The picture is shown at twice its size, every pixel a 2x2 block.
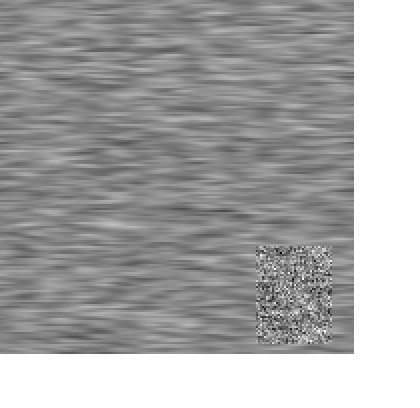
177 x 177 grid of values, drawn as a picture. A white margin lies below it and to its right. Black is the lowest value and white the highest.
Mirror symmetry: none. Roughest part: bottom right. Grain: streaks across. Histogram: heavy tails on both sides. Odd patch: rougher, in the bottom right.
